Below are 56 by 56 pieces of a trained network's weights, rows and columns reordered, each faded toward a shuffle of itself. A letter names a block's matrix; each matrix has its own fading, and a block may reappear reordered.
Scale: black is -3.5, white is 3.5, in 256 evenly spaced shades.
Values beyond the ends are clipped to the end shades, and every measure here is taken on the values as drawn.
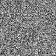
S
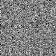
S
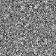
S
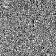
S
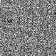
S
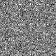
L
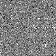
L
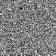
L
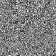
S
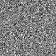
S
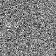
S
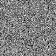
S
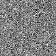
S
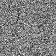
L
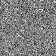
L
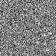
L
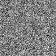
S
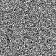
L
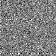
L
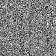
S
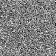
S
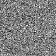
S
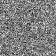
S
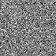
S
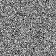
L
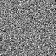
S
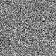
S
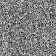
S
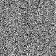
S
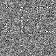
L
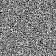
L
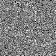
S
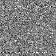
L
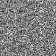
S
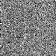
S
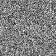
L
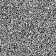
L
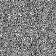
S
